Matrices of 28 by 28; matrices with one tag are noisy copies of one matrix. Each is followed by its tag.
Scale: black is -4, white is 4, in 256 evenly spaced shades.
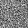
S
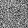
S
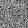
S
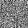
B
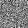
B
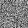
B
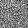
S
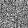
B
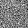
S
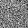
S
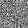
B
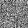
B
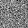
S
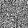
B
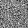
S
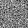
S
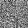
B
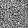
S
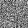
B
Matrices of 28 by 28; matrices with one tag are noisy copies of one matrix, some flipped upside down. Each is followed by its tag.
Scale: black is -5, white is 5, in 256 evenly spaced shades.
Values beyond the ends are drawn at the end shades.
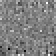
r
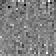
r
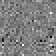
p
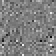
p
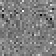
p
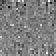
r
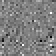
p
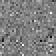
p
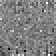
r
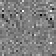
p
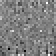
r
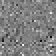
p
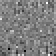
r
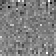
r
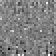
r
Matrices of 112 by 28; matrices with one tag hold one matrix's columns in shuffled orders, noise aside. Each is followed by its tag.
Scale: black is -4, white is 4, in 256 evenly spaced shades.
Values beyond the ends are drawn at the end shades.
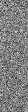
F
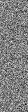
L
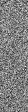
F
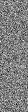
L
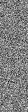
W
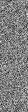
L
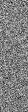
F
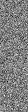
W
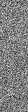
F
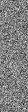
L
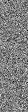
W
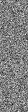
L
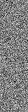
W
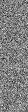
W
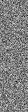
W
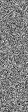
L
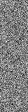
L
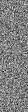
L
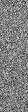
F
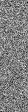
F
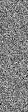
L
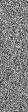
F
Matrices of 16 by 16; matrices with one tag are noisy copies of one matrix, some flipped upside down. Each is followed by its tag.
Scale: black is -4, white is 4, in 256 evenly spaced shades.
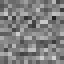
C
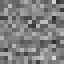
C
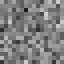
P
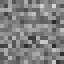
C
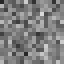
P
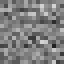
C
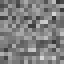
C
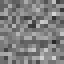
C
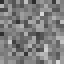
P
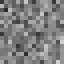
P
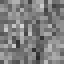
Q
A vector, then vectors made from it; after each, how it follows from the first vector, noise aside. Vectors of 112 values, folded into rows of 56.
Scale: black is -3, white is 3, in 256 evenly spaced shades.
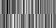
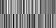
sign-scrambled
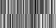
wrapped around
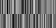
sign-scrambled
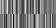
sign-scrambled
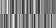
sign-scrambled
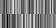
wrapped around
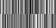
wrapped around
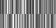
sign-scrambled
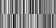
sign-scrambled
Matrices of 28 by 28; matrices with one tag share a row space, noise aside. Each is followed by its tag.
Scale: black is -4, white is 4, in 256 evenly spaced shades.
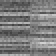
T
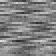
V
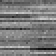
T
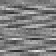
V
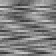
V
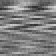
V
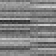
T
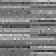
T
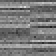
T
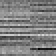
T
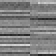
T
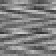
V
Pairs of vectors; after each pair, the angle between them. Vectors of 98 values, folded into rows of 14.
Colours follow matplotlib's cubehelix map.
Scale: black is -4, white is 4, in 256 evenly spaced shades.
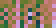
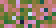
partly aligned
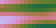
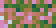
partly aligned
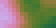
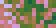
partly aligned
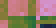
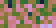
partly opposed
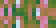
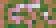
orthogonal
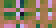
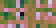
nearly parallel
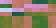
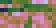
nearly opposite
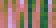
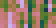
nearly parallel
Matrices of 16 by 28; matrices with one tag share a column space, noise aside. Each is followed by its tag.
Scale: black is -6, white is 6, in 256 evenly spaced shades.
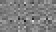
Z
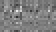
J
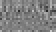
J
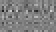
J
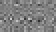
Z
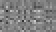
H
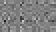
Z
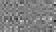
Z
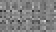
H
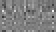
J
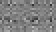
Z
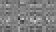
Z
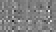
H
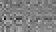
Z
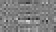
Z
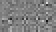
Z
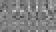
J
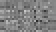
H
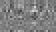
J
